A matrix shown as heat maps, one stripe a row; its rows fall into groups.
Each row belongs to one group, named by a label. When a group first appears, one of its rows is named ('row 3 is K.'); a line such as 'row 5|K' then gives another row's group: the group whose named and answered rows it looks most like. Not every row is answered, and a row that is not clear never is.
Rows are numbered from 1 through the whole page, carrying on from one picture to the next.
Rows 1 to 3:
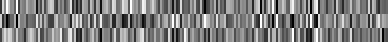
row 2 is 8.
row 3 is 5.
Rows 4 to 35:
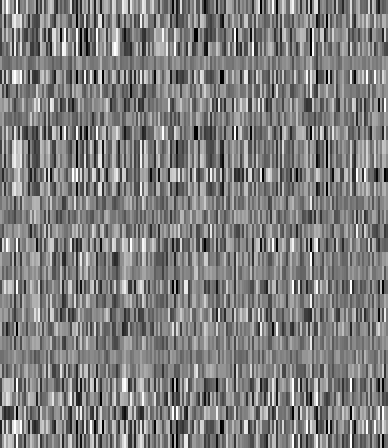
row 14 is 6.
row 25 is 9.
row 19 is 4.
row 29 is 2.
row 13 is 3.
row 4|5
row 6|3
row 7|3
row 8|8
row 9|6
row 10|8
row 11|4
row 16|2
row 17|6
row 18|9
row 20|2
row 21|5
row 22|9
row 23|9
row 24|5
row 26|4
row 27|8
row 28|9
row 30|9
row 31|5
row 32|5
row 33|8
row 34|6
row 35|5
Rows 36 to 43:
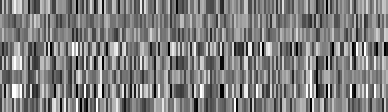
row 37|4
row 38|4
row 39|2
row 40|6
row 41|8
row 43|3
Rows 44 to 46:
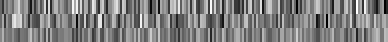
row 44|2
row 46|4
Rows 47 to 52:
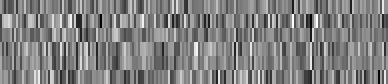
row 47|8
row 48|5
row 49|3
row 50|9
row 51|9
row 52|4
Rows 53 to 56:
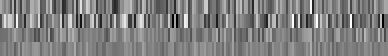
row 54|5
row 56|9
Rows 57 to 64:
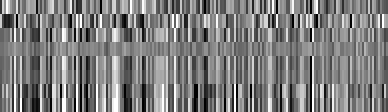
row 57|5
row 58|8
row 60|2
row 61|3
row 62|3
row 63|3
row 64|3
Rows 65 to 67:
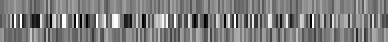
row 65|2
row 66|3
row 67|4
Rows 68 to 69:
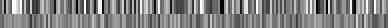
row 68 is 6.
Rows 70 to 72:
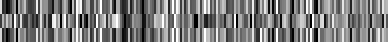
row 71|3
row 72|8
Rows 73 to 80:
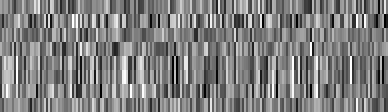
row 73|4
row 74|2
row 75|3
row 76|9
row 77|5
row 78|5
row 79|5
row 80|2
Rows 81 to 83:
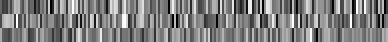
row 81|2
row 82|5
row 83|8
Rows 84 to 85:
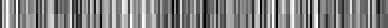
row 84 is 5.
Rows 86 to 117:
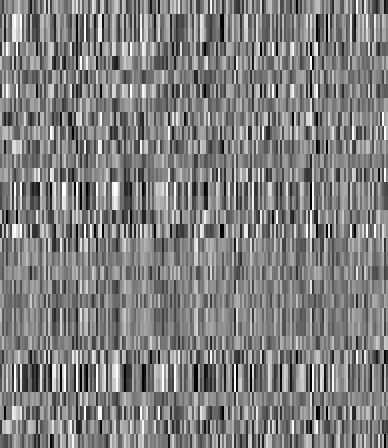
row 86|2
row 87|6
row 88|6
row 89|5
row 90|9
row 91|3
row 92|5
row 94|8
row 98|4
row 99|3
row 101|8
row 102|6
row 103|9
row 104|9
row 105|2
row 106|9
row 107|4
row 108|9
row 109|9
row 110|4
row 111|2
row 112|3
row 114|9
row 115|6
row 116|5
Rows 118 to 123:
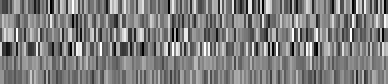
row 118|2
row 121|8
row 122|9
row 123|4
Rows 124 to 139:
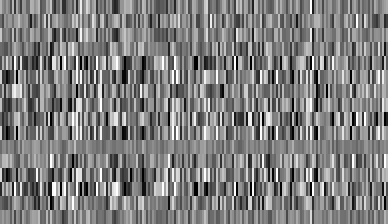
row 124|9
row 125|2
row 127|2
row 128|3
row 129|8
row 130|6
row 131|8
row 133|8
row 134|9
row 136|8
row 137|3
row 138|2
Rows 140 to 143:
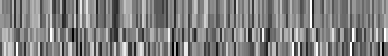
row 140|9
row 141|9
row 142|4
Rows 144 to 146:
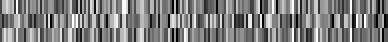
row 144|5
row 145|2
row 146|5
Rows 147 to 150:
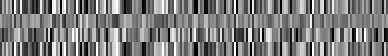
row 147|3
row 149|2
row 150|3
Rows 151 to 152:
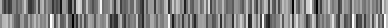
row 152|4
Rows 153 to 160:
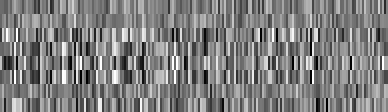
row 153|2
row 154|9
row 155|5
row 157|8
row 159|4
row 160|6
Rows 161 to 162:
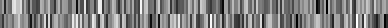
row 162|2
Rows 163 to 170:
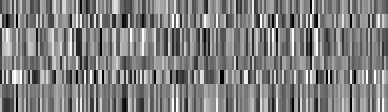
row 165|5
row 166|5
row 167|3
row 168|6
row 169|8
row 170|8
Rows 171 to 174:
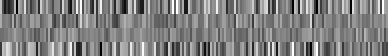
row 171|8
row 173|2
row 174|5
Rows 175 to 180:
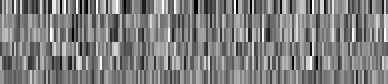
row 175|3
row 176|4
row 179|8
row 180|4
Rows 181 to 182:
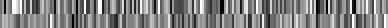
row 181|6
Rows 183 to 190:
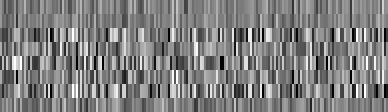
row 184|8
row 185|2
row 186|9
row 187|6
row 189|2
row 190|3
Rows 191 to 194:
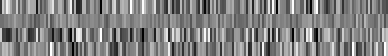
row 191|5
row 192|2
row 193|8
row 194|4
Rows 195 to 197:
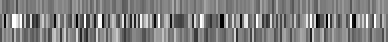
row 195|8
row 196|6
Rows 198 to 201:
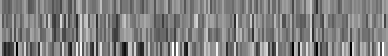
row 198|8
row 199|9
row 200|9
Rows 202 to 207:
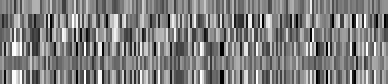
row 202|9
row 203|2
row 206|4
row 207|6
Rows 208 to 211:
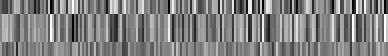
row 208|2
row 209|4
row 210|4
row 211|8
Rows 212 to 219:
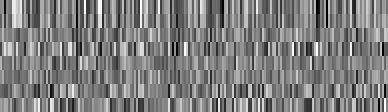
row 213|6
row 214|4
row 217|4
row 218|2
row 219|4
